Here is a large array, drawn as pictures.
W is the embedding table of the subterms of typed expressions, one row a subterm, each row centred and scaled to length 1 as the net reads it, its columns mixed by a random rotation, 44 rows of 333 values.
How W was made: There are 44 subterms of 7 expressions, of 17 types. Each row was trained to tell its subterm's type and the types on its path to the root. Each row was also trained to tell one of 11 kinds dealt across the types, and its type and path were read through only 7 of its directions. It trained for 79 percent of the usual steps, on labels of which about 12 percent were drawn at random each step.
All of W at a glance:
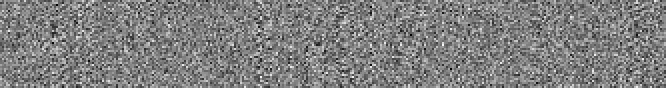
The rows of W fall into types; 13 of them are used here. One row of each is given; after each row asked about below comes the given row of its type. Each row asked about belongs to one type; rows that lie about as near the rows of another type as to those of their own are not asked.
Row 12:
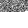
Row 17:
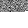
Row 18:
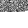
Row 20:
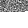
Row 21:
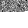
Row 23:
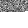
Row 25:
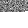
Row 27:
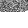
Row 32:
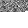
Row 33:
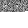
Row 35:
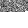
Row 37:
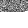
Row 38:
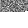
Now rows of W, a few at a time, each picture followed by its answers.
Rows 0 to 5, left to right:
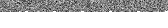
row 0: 32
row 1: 38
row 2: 18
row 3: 27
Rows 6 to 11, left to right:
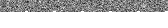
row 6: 27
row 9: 38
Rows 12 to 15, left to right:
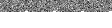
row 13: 18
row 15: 32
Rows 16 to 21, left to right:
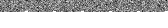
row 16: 18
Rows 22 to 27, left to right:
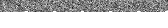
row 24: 35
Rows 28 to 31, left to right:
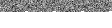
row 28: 38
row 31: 25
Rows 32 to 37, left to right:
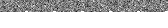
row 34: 25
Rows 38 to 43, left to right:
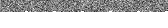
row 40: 25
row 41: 18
